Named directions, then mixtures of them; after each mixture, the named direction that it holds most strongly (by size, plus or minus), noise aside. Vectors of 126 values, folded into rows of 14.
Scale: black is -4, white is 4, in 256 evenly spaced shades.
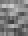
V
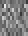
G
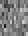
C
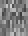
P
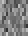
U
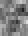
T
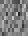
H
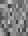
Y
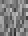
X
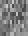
P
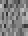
C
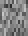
P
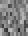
Y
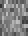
T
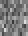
C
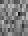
H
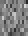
X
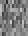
P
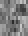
T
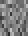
Y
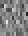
G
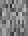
P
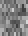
T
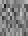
G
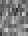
U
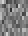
U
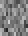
U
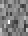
Y
